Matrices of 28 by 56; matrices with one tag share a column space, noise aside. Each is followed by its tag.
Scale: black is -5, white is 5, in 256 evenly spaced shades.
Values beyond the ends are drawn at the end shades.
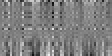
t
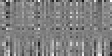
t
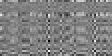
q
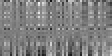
t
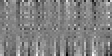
t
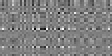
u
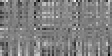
t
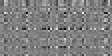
u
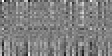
t
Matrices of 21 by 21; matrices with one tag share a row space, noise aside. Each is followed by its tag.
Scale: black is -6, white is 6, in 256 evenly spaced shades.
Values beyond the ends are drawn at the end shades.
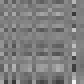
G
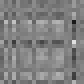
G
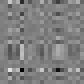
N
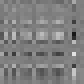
G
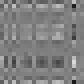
G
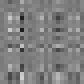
N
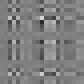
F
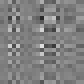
F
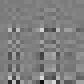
F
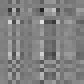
F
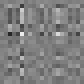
N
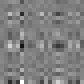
N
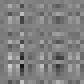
N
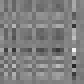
G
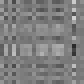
G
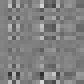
F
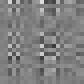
F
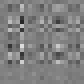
N
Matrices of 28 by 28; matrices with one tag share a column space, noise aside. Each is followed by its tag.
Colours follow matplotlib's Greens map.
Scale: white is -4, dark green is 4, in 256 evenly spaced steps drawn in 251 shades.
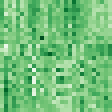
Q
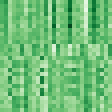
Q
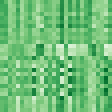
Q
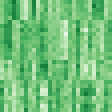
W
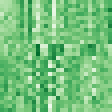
Q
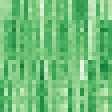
W
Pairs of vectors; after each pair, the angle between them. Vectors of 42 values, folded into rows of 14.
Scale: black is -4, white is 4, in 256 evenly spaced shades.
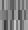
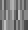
nearly opposite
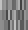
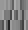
partly aligned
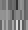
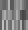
partly aligned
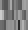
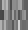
nearly opposite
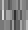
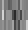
nearly parallel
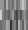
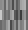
nearly parallel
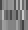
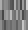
nearly opposite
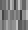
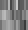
orthogonal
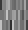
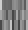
nearly opposite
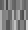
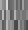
partly opposed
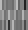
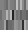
orthogonal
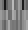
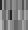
partly aligned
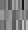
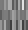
nearly opposite
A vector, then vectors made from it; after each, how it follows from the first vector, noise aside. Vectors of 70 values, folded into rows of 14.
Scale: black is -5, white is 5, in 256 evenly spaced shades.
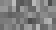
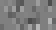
partly zeroed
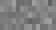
shrunk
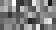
scaled up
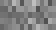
sign-scrambled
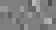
partly zeroed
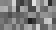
scaled up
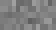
shrunk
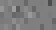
partly zeroed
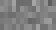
shrunk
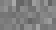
shrunk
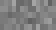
shrunk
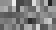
scaled up
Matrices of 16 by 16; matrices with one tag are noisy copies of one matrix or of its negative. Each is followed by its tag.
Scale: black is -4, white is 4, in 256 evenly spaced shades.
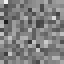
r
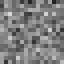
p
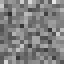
p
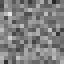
p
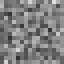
p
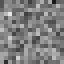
p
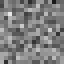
p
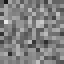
r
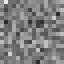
r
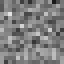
p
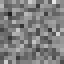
p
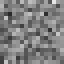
p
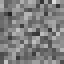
p
